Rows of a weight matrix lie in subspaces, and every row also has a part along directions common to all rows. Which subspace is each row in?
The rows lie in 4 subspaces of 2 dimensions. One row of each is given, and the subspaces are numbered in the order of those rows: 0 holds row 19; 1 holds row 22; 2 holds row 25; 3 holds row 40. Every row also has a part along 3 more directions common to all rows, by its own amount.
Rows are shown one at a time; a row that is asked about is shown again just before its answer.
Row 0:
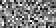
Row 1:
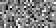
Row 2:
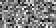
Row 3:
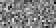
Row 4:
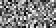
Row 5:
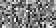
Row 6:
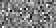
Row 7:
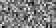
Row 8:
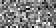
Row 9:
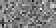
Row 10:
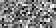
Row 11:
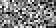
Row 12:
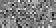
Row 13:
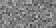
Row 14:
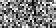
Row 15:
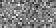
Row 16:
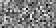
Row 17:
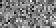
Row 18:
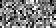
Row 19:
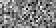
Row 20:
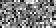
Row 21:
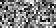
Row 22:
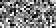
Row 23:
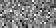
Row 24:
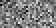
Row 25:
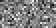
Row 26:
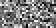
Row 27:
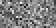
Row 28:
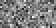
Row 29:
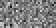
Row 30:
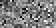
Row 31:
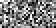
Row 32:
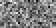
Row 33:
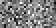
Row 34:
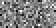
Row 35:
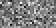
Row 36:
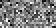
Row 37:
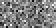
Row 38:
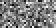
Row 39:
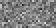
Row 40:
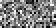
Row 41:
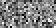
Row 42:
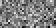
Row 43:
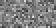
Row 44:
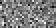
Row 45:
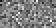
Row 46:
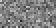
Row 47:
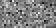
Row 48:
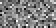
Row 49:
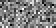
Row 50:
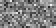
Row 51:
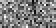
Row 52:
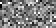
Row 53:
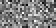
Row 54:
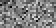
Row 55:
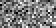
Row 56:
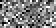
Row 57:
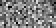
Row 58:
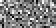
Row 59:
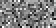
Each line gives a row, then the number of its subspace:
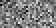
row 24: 0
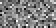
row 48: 3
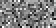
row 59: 3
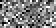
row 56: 2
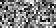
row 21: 1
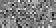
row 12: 3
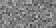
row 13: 0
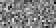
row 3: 1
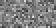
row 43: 1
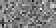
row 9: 2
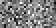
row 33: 2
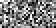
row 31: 0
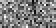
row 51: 0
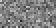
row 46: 1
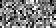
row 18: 3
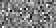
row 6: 0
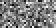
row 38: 1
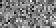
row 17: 3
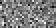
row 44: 2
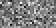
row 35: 2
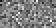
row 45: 2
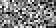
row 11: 0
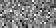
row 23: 2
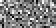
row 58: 2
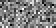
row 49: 1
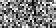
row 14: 0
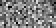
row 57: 3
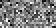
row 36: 1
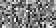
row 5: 3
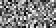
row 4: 3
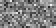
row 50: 0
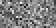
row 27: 2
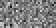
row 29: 1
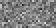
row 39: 2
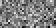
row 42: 3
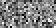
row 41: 1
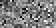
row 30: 0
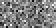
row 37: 1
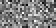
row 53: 3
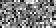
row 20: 3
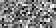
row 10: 2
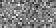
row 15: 2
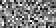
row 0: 2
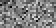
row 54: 0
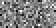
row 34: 1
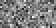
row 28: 1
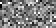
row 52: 2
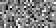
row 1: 3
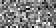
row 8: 1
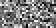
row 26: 0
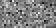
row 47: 0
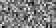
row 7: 0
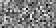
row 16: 0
